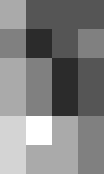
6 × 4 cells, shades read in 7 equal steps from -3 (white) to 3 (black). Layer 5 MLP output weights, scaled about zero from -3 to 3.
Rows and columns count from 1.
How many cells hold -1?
6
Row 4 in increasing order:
-1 0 1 2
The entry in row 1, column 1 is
-1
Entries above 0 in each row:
3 2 2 2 0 0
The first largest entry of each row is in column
2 2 3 3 4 4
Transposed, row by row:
-1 0 -1 -1 -2 -2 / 1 2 0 0 -3 -1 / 1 1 2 2 -1 -1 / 1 0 1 1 0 0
